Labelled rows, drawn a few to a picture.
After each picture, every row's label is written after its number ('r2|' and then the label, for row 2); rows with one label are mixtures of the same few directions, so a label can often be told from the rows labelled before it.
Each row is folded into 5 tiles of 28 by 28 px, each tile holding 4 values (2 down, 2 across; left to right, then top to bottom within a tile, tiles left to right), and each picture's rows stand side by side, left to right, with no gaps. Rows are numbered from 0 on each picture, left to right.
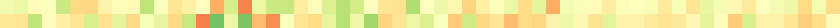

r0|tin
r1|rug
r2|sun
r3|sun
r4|sun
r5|sun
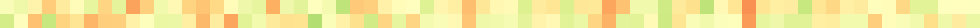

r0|sun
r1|sun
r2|tin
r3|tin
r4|tin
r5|tin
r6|tin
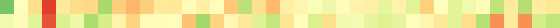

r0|tin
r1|rug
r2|sun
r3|rug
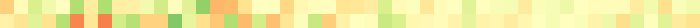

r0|rug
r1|tin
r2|sun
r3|tin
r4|rug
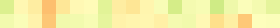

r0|tin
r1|rug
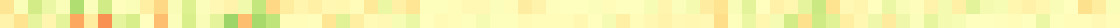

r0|rug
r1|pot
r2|rug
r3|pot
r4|rug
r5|pot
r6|sun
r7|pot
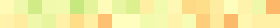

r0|rug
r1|sun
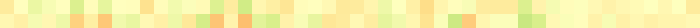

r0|rug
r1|rug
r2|sun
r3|sun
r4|sun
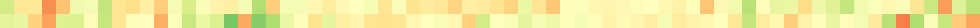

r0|tin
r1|pot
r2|sun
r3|rug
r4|pot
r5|tin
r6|rug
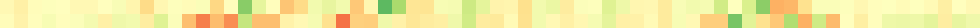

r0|pot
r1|pot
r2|pot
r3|tin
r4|tin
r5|tin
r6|pot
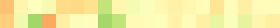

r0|sun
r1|rug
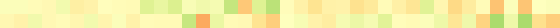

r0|tin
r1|rug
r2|rug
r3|rug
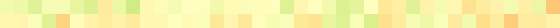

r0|rug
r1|rug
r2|sun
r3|sun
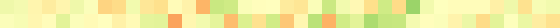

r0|pot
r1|tin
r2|sun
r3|rug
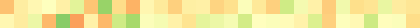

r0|rug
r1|rug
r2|tin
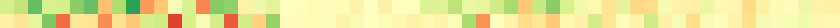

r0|rug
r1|tin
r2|rug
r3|rug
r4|tin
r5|tin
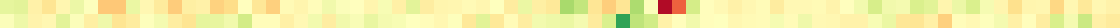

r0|pot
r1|rug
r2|sun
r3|rug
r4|pot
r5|rug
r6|rug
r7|rug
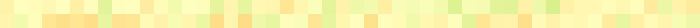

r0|pot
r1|rug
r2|tin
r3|rug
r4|rug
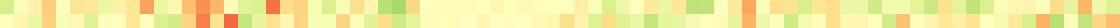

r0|tin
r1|sun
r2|pot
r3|rug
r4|sun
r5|tin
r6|rug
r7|rug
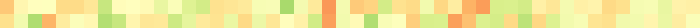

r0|sun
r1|tin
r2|tin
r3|tin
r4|tin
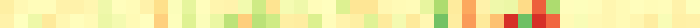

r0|sun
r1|pot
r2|tin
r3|pot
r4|pot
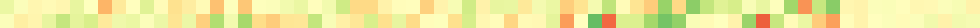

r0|pot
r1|rug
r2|tin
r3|tin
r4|sun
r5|rug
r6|pot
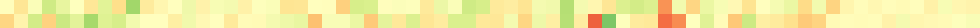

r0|sun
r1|tin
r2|tin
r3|tin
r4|sun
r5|sun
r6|rug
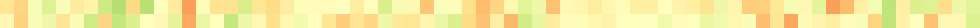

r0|pot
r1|tin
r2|pot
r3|sun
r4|rug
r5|sun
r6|tin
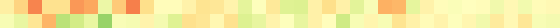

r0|rug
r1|sun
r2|pot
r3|rug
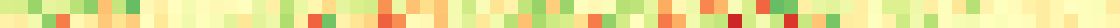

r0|rug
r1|pot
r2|sun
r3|pot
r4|sun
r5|tin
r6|sun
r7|sun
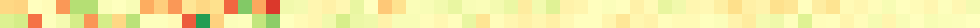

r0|tin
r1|rug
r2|pot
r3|rug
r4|pot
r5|rug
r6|sun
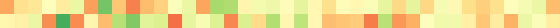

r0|rug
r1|tin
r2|pot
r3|sun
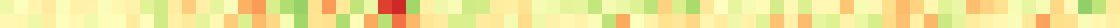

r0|tin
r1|pot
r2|pot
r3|tin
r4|rug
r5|rug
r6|sun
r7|pot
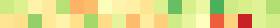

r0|tin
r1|rug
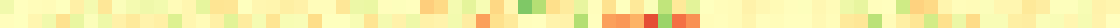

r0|rug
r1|tin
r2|tin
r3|pot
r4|pot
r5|tin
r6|tin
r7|tin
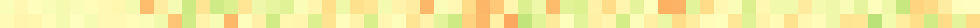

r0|sun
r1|tin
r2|tin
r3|sun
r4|pot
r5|tin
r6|tin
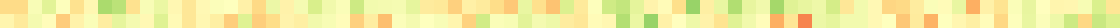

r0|pot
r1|pot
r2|rug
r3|rug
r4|sun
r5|rug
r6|sun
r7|pot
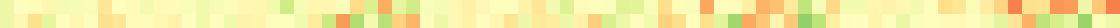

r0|sun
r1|sun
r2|rug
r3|pot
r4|sun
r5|sun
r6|pot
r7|rug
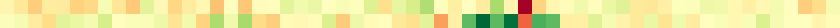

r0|rug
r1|rug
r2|rug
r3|pot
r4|tin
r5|pot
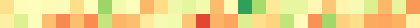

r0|pot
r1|pot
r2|sun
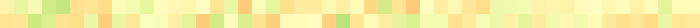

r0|tin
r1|rug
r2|rug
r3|tin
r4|pot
